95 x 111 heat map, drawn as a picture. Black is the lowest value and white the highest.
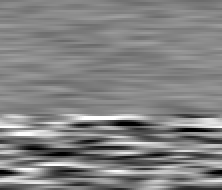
A horizontal seam about 60% of the way down splits the table, and the top part is calmer. The grain runs across in streaks. The distribution is heavy-tailed on both sides. No overall slope runs across the table.
